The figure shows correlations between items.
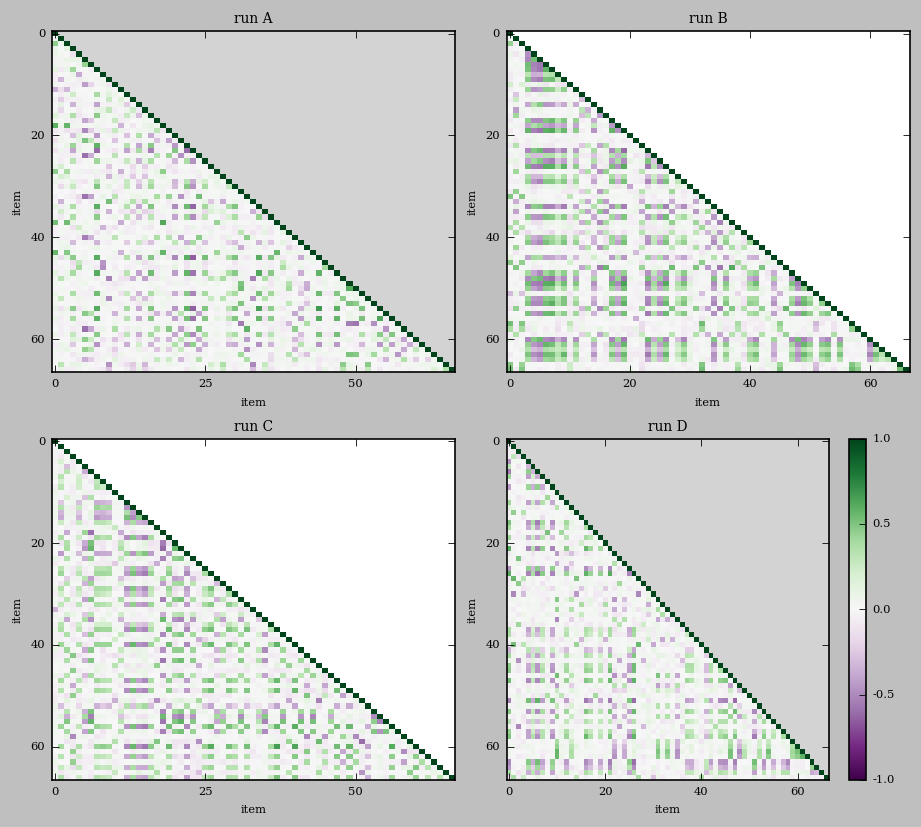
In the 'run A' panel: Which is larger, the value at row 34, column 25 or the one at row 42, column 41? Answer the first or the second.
the first
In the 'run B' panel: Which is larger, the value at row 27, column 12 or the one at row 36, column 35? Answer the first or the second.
the second
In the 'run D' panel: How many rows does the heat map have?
67
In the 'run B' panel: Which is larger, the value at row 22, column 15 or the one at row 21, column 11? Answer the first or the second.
the second
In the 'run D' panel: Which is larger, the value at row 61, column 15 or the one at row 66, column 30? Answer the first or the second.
the first
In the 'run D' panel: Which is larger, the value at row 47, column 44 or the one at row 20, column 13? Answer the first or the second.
the first
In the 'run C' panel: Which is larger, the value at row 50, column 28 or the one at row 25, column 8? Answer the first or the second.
the second
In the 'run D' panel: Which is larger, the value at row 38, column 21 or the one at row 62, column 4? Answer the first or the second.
the first
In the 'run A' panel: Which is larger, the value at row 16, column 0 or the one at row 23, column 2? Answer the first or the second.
the first
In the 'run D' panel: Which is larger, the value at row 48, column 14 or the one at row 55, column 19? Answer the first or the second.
the second
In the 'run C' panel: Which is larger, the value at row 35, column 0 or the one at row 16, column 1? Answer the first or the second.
the second
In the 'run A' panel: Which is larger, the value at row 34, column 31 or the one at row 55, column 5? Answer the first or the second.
the second
